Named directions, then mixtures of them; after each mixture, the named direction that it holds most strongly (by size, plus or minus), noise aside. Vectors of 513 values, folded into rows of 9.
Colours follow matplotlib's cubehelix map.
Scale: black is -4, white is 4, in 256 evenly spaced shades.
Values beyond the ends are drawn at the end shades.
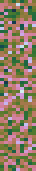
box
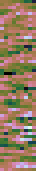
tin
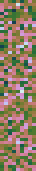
box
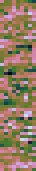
tin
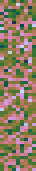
box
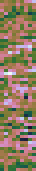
tin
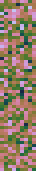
box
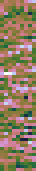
tin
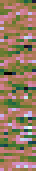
tin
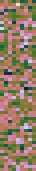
box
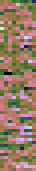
tin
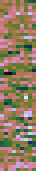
tin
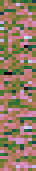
tin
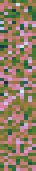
box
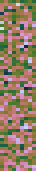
box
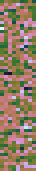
box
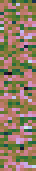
tin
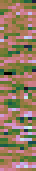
tin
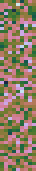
box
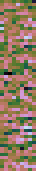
tin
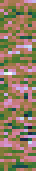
tin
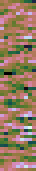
tin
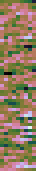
tin
